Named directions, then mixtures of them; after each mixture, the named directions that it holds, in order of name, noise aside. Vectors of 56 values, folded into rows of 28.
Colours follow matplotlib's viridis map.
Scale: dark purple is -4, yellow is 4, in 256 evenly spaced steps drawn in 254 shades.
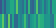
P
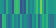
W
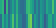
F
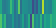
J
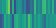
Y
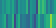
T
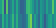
F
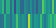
F, J, Y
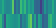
F, W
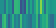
W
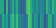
F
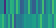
F, J, P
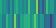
T
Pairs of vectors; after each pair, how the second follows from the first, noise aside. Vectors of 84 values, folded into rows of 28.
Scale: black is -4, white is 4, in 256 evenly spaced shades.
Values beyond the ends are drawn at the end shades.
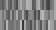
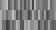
reversed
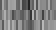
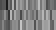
wrapped around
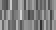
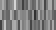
wrapped around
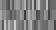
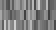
copied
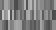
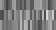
reversed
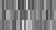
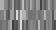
wrapped around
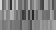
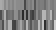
reversed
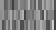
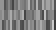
copied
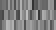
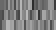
copied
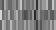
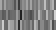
reversed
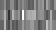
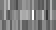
reversed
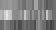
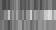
reversed
